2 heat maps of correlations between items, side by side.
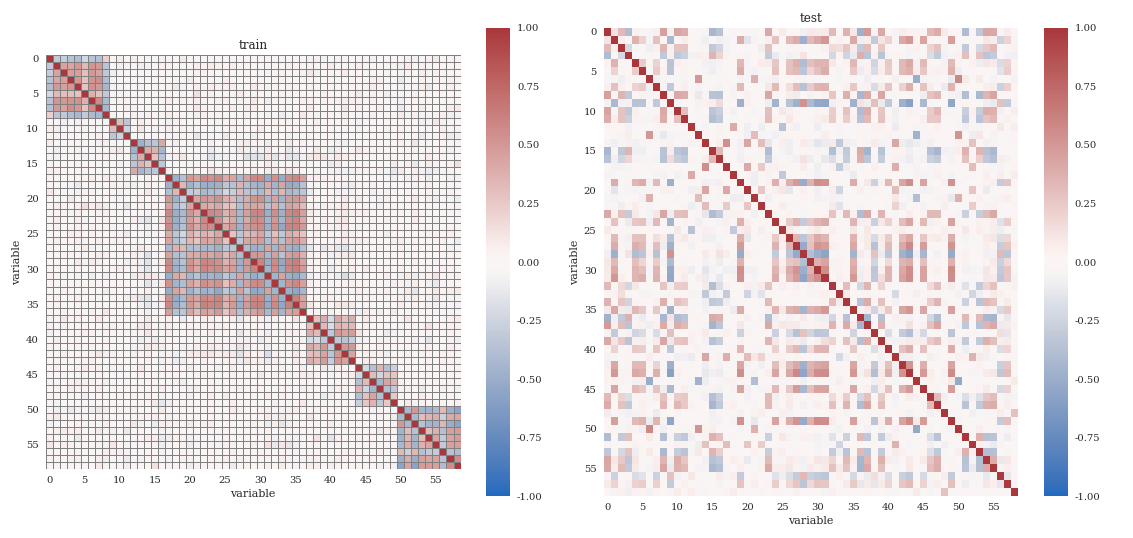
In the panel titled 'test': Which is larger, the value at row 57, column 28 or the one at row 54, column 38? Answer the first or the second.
the second
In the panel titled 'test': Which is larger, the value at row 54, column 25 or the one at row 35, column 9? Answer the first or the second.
the first
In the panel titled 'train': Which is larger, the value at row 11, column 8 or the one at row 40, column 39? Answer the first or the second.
the first
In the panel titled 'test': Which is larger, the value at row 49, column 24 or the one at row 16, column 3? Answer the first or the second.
the first
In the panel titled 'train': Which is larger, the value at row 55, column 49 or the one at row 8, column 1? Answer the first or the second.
the first
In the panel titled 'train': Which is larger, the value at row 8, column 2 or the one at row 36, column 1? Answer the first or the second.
the second
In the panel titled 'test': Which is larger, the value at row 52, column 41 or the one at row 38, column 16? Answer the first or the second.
the first
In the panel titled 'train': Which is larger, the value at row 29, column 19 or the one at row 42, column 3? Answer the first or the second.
the second
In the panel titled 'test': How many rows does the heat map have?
59
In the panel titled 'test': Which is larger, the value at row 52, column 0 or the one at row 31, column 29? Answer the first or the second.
the second
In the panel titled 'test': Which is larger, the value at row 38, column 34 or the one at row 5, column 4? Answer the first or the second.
the second
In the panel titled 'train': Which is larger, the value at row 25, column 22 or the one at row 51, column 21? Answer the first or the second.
the first
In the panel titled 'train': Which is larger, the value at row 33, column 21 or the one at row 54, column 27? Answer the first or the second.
the second
